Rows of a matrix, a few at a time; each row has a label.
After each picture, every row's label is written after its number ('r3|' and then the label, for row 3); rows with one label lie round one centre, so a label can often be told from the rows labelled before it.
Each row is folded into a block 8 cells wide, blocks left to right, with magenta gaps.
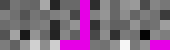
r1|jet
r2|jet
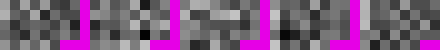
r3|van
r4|jet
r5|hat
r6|van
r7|van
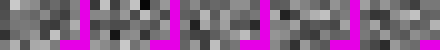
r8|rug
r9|jet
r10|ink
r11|hat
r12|hat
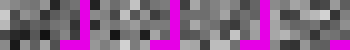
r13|van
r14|jet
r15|rug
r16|hat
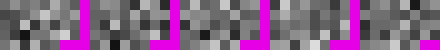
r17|ink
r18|ink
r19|jet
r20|rug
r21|jet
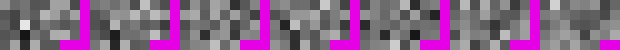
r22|ink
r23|ink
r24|jet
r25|ink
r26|jet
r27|rug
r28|rug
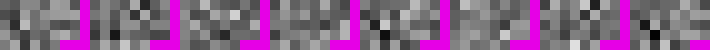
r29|ink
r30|jet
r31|hat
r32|rug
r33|ink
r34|rug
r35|jet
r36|ink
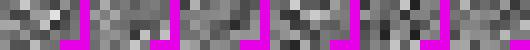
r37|hat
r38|rug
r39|rug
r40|hat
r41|jet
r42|rug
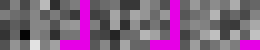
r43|jet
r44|ink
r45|rug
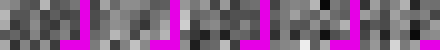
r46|van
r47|rug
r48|van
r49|jet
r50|jet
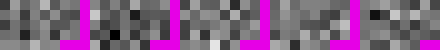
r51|jet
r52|van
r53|jet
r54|rug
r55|hat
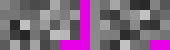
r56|ink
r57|hat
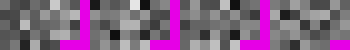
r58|ink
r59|jet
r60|jet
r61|hat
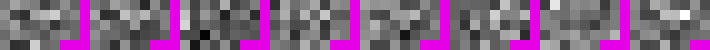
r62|hat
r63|hat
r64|van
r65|jet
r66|hat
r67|ink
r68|rug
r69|hat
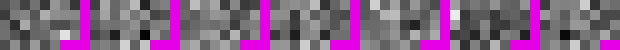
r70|ink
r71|jet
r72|rug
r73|jet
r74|rug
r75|van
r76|jet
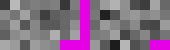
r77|rug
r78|hat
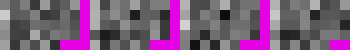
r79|van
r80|van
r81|van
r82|van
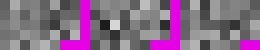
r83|rug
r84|ink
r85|rug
